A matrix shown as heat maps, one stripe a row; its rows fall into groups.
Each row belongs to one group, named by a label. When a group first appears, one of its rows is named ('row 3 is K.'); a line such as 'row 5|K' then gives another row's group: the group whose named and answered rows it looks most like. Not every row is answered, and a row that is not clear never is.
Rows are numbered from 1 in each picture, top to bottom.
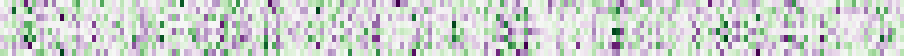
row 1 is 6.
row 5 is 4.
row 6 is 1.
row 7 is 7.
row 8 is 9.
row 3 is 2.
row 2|4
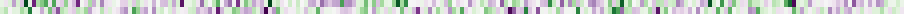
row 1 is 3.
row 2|4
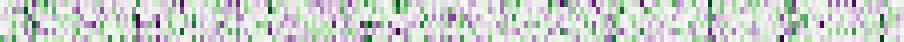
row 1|3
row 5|6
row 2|3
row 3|1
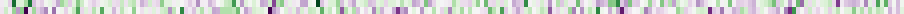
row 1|4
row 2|6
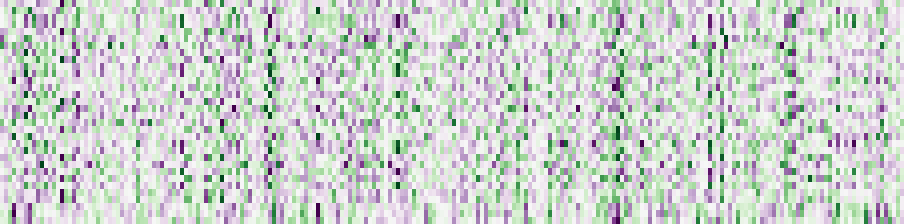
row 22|3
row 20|4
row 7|1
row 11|3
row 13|7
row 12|7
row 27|3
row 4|6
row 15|9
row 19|2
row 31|7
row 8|3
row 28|2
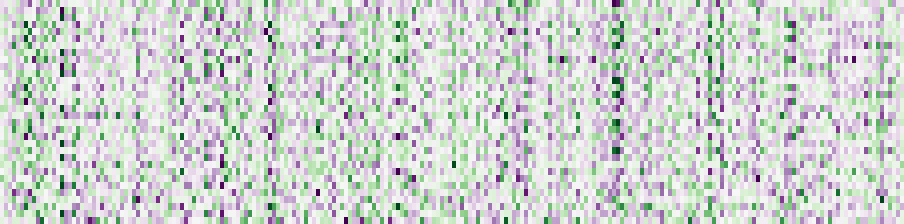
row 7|4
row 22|4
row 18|4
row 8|9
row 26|9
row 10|2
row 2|2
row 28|7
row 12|4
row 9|3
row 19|4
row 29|1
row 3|9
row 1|7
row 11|9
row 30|3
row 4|3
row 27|9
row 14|4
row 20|6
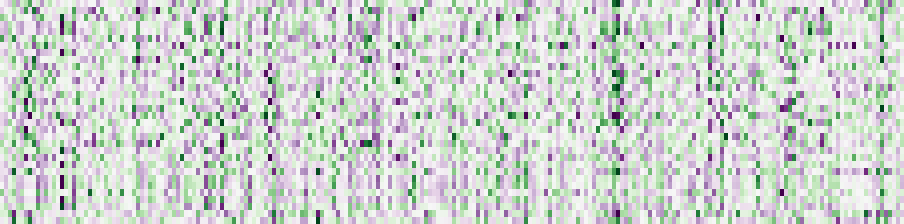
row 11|4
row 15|6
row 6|1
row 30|9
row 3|9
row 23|6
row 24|2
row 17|7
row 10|6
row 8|2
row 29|2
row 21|1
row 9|1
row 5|2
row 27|2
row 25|4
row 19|6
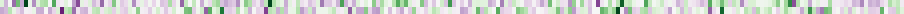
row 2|2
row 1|3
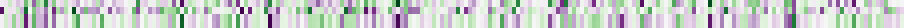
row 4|6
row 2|1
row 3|6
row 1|3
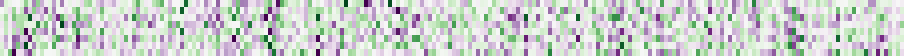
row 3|4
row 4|9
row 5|6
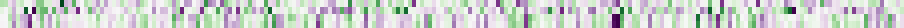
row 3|7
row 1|9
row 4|7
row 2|3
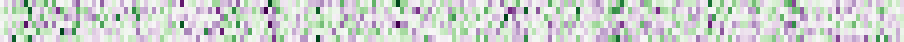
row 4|6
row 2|4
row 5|9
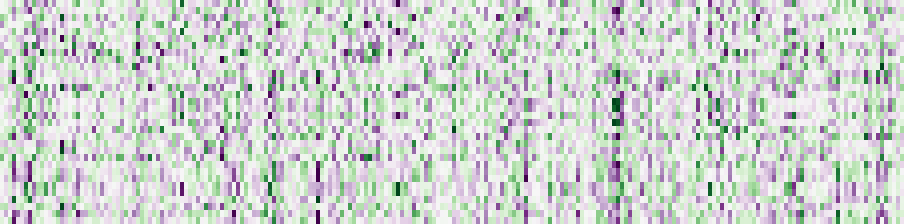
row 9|1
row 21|2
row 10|1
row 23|1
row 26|7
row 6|2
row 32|7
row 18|4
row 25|7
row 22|9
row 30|9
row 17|6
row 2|7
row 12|7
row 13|9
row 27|3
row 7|1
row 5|6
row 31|7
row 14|6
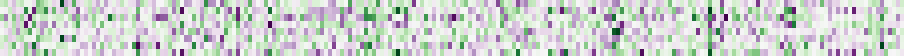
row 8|3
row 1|9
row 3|1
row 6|9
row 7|1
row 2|3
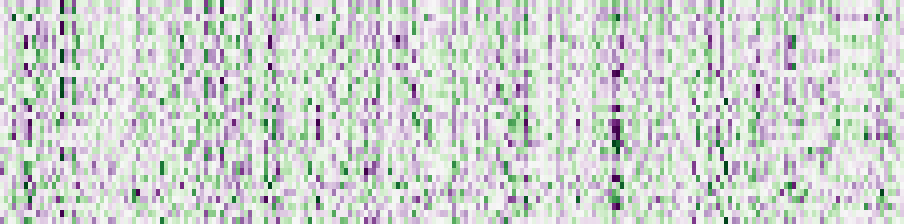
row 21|4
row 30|7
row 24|1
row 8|9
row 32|1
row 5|2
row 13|9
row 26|7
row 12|9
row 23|9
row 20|7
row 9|9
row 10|6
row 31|2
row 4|2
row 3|4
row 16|7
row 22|2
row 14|9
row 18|7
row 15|1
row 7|6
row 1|2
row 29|4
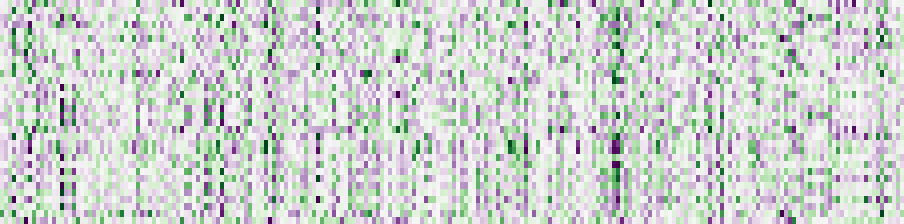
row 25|2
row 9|6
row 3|2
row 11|1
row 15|2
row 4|7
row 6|1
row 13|2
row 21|7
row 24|7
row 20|4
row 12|4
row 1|3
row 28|9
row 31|1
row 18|9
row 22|7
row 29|7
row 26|4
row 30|9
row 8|3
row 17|2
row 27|2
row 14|6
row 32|6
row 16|9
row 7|4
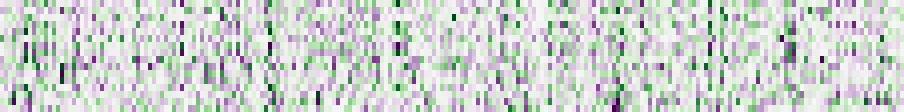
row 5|3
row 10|9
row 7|6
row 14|4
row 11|2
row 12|9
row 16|7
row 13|3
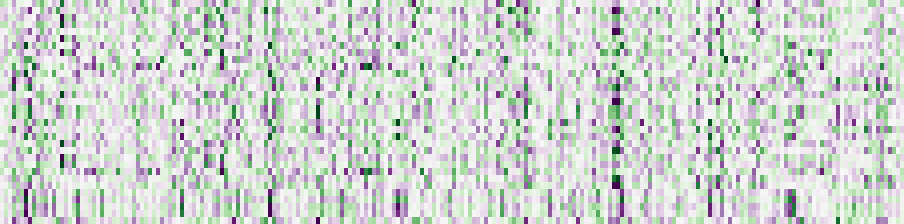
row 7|3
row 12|7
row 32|7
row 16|4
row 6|2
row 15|7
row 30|6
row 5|7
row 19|7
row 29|3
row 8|2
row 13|4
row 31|6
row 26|4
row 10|1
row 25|1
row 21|9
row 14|9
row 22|4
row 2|7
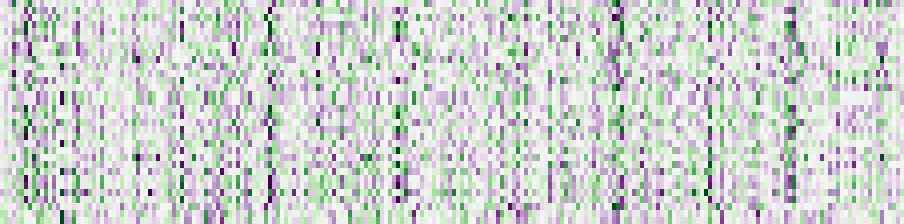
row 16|3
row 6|6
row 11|7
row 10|9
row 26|6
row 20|6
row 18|4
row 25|9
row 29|6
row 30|4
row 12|6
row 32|9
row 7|7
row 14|2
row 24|3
